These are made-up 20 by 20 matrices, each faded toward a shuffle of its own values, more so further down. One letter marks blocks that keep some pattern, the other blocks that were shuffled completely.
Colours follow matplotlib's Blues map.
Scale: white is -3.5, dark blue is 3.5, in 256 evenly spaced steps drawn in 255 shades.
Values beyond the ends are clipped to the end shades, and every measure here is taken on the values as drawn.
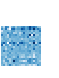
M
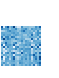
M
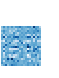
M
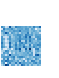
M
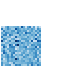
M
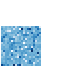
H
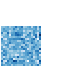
M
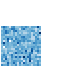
H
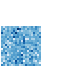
H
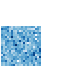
H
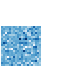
H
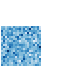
H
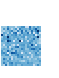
H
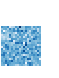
H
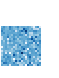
H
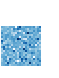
H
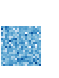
H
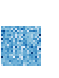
M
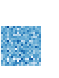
M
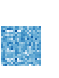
M
